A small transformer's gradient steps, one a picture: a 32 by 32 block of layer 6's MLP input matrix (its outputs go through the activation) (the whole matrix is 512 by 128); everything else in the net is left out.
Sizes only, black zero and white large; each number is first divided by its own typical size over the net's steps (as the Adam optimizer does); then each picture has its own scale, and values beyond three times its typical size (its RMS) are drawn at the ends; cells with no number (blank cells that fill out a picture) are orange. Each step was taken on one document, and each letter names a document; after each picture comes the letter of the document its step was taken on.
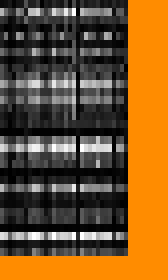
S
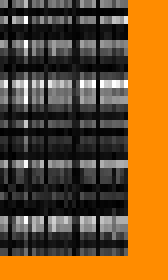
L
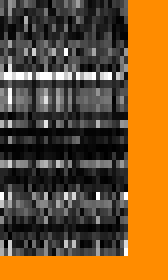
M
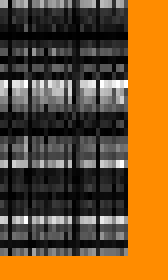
L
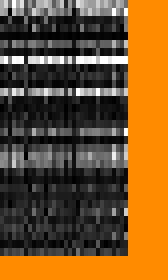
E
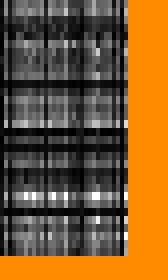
M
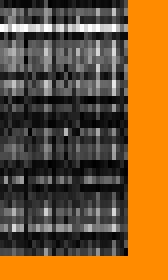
E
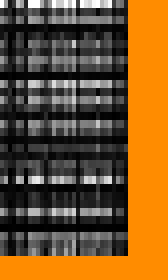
S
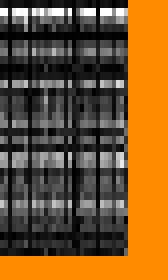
L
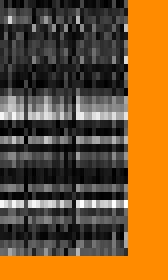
E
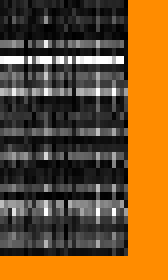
E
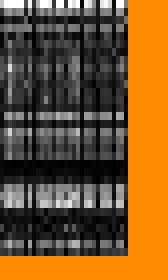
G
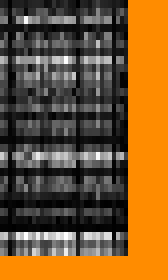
S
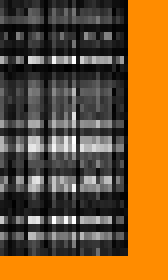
S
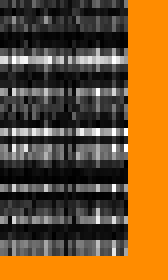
E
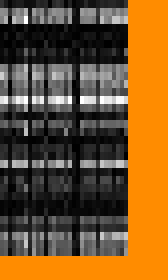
L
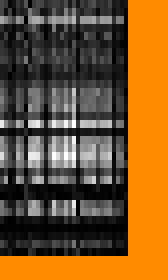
S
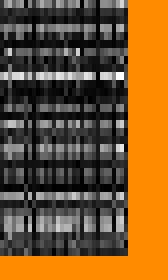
G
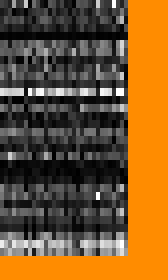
E
